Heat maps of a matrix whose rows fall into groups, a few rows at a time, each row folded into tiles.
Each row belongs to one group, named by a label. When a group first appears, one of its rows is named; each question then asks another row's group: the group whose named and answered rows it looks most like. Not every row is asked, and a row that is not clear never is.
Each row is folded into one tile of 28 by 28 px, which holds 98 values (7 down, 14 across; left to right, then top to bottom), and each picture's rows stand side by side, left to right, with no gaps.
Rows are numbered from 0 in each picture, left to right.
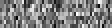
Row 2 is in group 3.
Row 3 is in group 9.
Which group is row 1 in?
3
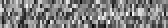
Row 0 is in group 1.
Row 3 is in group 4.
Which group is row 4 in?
3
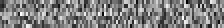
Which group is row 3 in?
3
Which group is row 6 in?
9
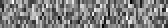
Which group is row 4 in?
9
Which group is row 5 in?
3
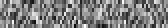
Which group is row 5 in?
9
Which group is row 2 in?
9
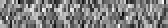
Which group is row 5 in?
1
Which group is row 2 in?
3
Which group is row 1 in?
3
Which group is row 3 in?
9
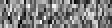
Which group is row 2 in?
4
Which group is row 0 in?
1
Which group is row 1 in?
4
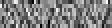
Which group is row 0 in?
9
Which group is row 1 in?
1
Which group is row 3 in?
1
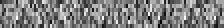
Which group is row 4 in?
9
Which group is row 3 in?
1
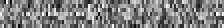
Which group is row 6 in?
9
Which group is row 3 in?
3
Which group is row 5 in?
1
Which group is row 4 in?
1
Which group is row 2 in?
3
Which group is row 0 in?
9
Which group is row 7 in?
3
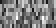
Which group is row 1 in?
1
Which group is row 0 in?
1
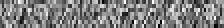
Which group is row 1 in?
1
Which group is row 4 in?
4
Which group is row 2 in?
9
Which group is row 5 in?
9
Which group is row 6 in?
3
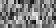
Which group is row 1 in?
3
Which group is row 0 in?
4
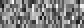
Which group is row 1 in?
3
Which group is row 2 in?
4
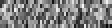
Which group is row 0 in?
3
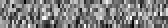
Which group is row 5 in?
3
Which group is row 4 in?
4
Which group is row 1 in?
4
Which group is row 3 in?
1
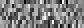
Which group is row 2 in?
9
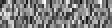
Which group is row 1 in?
9
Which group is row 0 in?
3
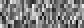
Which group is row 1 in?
3
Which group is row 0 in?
4
